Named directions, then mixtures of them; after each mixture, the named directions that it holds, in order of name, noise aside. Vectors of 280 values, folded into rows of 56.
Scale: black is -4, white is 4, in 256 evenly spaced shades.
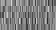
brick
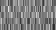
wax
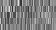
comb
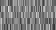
wax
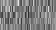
brick, comb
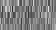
brick, comb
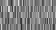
comb, wax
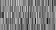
brick, wax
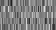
brick, wax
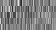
comb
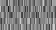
wax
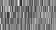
comb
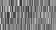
comb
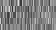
comb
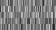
wax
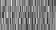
brick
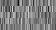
brick, comb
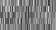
brick, comb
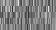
brick, comb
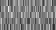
wax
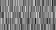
brick, wax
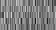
brick, wax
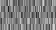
wax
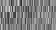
comb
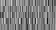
brick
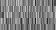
brick, wax
